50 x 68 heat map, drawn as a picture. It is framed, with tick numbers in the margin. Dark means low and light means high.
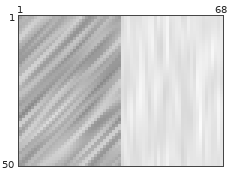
The table splits into one row of 2 panels. Panel 1,1: high, slanting up to the right. Panel 1,2: very high, streaked downward, faint in contrast.
